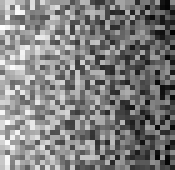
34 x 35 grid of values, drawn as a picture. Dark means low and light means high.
No regular stripes run through it. Values rise toward the left. No row or column stands out. On average the colour sits 50% of the way up the scale. Fine speckle covers the field.
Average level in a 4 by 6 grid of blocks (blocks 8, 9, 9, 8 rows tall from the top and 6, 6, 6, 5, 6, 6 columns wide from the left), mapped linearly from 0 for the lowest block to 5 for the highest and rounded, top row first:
5 4 3 2 2 0 / 5 4 3 2 1 1 / 5 4 3 3 1 1 / 5 4 3 2 1 1
